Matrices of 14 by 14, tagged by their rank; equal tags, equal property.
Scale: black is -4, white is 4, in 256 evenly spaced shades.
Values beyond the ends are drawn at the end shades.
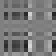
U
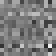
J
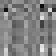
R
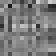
J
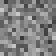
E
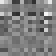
R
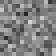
E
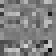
J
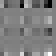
U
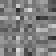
J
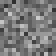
E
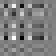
U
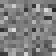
J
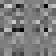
R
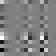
U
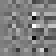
R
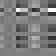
U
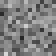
E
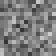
E
